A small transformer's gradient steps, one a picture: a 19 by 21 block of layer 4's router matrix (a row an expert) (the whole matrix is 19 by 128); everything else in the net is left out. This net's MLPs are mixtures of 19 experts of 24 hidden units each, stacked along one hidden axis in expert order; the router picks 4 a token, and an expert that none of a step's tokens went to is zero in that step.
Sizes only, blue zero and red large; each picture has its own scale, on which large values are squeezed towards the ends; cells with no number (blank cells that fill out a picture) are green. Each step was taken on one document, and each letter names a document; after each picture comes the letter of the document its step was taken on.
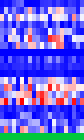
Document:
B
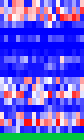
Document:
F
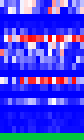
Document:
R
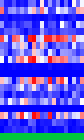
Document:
R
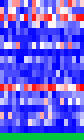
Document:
F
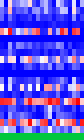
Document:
B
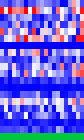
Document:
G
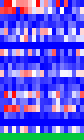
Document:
G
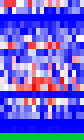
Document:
R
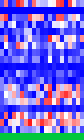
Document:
F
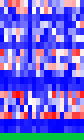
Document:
G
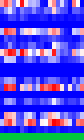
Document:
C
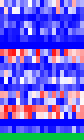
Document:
G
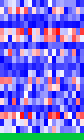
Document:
B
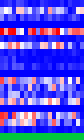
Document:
B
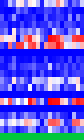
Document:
B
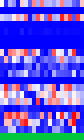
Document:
F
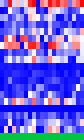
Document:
R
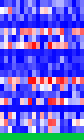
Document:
B
